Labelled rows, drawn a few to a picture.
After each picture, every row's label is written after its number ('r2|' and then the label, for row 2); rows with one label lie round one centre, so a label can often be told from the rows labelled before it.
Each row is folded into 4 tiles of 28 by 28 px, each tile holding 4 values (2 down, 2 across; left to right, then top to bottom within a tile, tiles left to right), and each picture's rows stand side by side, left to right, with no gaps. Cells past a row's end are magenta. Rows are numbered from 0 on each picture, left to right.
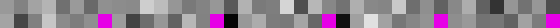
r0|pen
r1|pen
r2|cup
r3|cup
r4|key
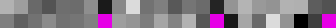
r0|key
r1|key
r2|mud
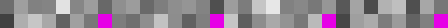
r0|cup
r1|key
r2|pen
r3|cup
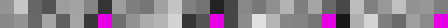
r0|key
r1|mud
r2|cup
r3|cup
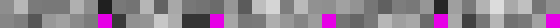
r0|key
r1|mud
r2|pen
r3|key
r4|pen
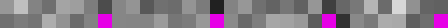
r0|key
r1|key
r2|key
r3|mud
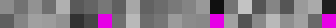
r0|mud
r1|key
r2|key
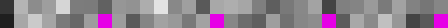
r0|cup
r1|pen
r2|key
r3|mud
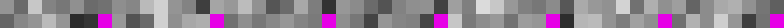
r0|mud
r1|pen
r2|key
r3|key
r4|pen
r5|cup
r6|mud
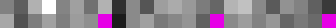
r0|pen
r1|cup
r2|key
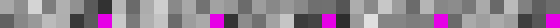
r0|mud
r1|pen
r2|mud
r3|cup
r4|mud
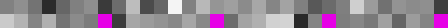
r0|key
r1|cup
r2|mud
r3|key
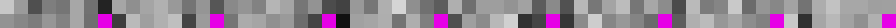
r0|key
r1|mud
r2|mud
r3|cup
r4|mud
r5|cup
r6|cup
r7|pen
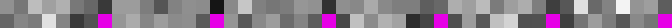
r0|mud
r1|key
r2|key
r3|mud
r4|mud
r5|cup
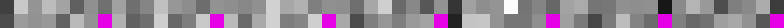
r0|cup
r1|pen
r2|pen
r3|pen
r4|cup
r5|key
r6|key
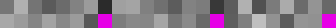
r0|key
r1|key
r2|cup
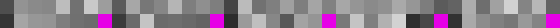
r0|cup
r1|cup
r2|cup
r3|mud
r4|cup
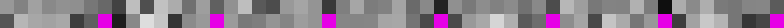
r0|mud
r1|cup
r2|key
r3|key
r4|mud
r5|key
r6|mud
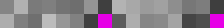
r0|key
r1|mud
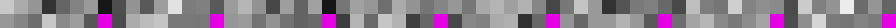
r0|key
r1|cup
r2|key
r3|mud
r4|mud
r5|key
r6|cup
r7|cup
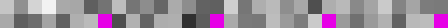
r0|pen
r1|mud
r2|pen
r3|pen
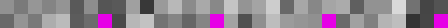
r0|mud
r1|cup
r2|pen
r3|mud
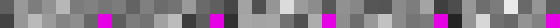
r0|cup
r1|mud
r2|cup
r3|key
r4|cup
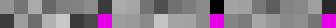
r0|mud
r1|key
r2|key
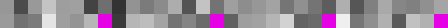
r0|pen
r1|cup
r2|mud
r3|pen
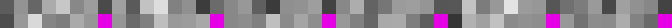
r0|cup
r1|pen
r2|key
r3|key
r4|cup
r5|key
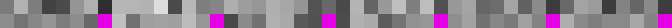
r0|key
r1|pen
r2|mud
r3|cup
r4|key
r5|key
